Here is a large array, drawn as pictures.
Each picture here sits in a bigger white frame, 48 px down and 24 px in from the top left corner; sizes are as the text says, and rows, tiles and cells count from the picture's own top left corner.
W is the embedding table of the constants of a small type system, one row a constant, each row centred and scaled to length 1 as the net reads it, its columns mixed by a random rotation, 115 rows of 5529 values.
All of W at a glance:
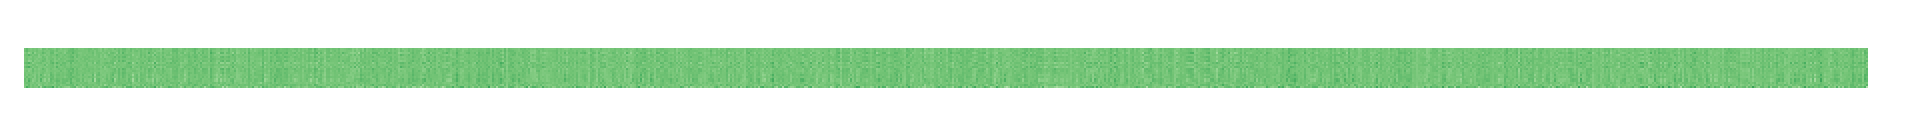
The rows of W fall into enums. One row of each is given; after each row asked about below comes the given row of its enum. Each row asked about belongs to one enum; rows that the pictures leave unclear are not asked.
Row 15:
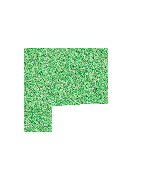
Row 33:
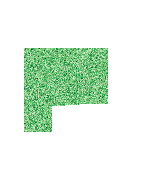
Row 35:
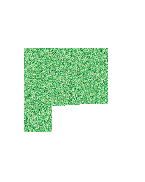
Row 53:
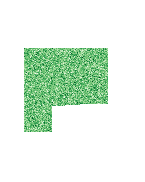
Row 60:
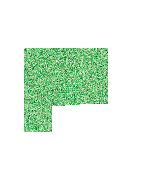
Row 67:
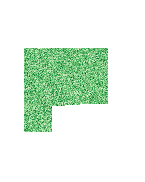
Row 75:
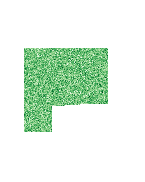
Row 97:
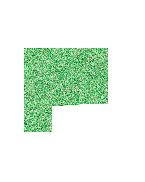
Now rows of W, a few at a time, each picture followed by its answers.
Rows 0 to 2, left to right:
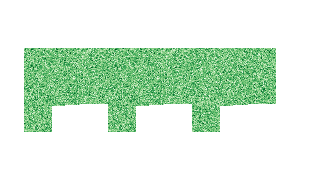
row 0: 33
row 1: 33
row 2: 15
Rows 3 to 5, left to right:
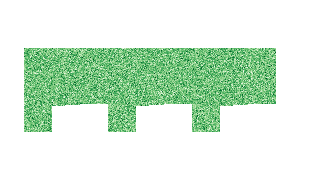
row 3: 53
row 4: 67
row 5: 60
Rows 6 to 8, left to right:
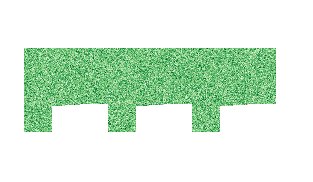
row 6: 15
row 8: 33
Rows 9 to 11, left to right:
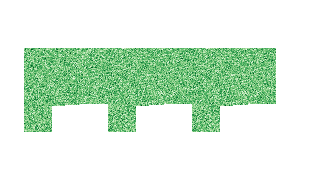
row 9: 33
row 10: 67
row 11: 67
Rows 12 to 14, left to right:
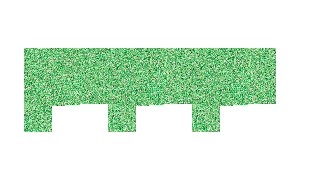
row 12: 67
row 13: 60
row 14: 60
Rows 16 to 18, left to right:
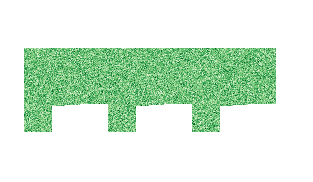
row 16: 75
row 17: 67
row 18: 97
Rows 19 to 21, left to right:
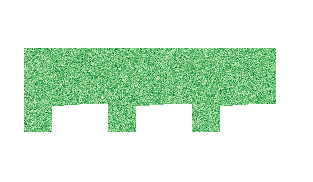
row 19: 97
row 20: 33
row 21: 75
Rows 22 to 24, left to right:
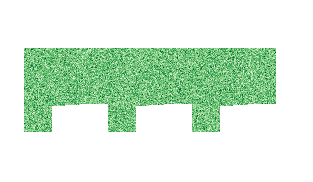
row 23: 15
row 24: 60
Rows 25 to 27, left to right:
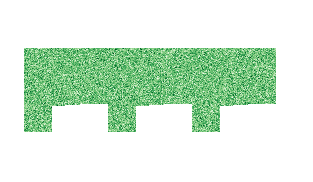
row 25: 67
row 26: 33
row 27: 53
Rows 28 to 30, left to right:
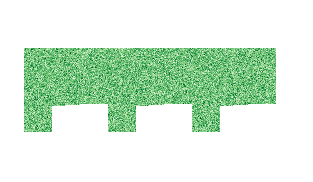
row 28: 33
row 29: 75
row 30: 53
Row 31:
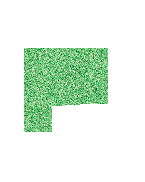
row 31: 15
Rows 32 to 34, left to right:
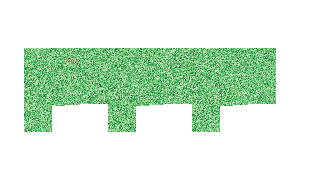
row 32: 75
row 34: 67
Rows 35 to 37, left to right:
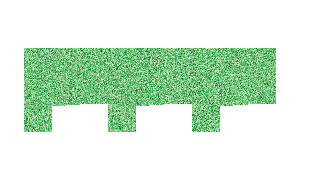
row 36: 60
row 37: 67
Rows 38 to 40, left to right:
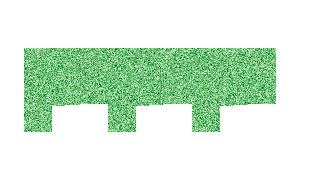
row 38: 75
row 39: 33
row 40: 53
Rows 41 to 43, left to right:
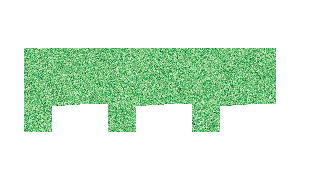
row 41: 67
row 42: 15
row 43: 97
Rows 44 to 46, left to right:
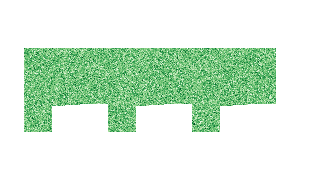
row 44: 53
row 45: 15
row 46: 97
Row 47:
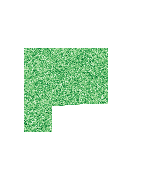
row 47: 97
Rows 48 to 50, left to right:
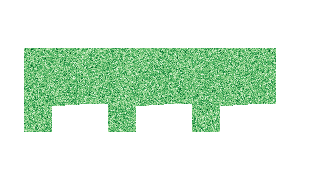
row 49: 15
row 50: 35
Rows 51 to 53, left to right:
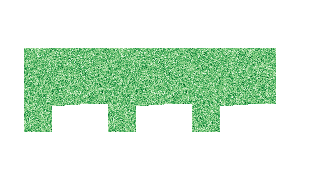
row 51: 75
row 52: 75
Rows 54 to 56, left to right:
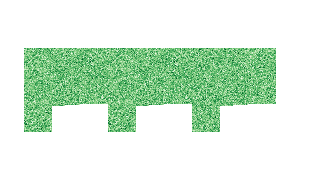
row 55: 97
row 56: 33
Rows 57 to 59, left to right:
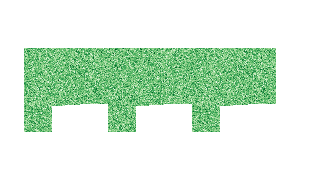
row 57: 15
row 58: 33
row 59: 15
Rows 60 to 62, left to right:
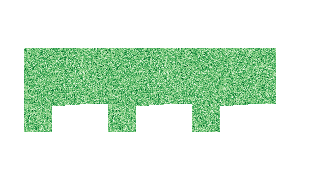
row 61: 60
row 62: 53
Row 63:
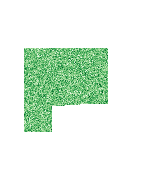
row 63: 75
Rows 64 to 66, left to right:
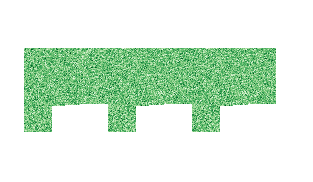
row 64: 33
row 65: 67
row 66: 67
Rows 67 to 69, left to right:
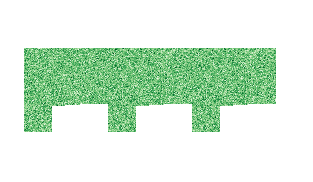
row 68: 33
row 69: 33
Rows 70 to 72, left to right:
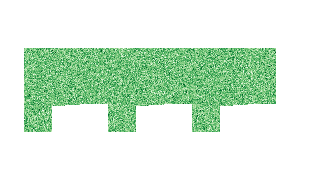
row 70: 35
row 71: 75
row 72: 60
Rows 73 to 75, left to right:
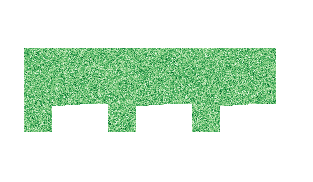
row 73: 53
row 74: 97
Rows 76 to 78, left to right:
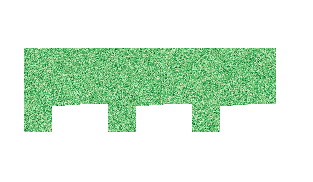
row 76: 67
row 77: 33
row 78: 97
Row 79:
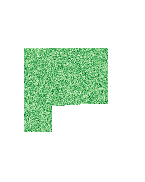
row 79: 75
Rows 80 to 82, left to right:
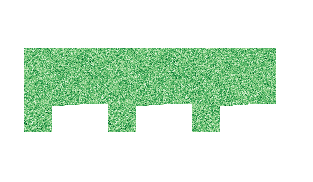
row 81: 97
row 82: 67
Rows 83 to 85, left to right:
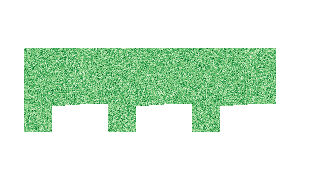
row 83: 60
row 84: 67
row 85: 33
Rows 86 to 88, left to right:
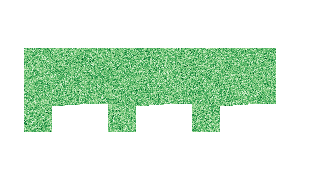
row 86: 97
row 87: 60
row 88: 67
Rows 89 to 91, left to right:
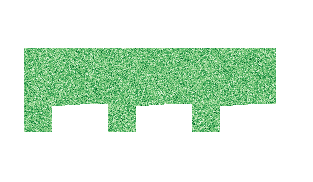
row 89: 15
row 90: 67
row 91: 97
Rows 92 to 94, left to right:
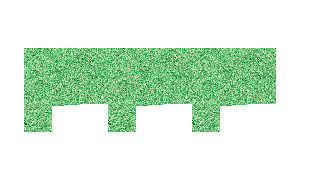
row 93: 97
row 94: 97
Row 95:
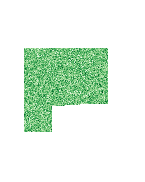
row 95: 75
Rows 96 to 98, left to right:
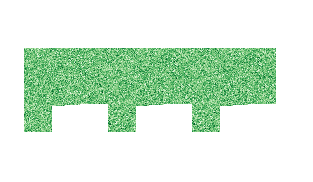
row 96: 75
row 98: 97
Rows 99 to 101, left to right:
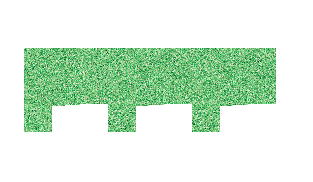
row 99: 60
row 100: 97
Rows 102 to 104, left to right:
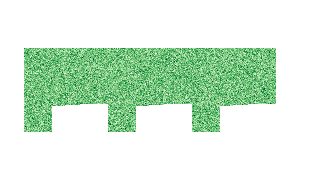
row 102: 53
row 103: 97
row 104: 15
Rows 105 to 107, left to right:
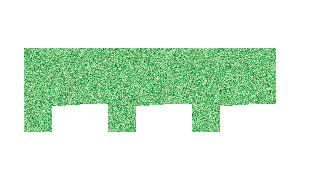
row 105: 53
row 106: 33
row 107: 75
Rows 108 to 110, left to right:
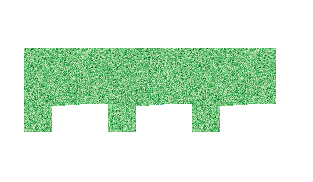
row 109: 60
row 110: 33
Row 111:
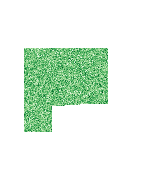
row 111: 75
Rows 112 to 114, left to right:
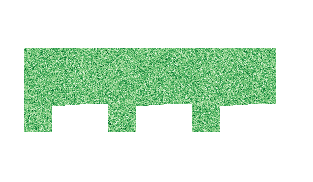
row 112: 60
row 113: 97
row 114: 15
